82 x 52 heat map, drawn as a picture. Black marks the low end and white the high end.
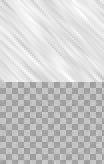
The table splits into 2 rows of 1 panel. Panel 1,1: very high, slanting down to the right, faint in contrast. Panel 2,1: high, checkered.
